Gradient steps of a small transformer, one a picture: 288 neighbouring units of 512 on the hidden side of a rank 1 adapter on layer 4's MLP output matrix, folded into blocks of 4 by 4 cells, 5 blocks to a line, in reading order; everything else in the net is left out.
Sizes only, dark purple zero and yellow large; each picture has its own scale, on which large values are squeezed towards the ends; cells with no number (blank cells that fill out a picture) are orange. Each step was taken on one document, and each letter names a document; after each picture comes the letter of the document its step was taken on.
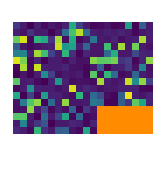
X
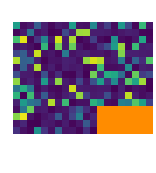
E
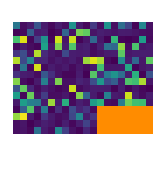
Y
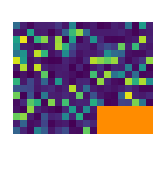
X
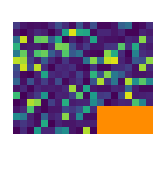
X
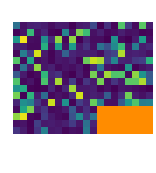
E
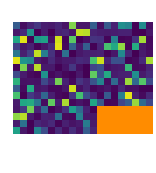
E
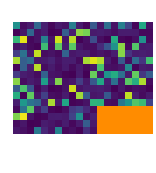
Y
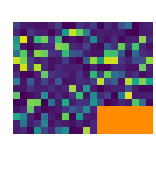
X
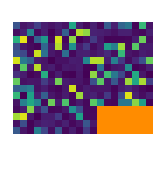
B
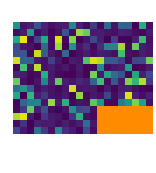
B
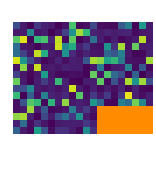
X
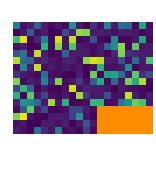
E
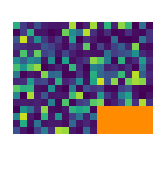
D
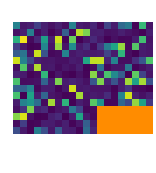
B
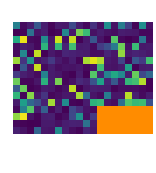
Y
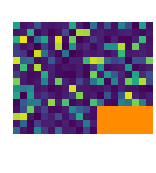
B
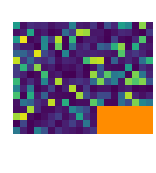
Y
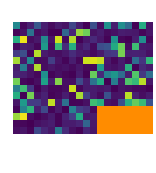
B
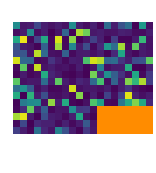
B
